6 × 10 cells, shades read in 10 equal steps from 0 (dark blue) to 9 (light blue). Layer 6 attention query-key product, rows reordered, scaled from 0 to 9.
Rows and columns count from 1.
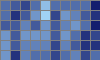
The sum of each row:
37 40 38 43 36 37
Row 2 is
4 1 3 6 9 2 6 5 3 1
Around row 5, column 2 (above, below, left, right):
3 1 6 5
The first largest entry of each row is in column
5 5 5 1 1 1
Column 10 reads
0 1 0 2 1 4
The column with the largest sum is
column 5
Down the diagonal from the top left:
4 1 5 6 5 2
